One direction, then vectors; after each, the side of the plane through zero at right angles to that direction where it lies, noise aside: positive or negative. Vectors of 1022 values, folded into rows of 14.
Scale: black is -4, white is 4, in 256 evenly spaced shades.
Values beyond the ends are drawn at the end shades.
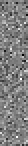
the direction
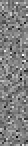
negative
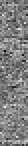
positive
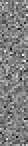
negative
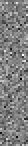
negative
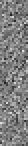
positive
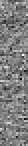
negative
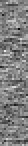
negative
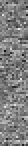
positive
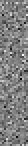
negative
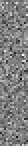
negative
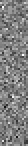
negative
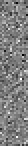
positive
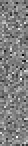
positive
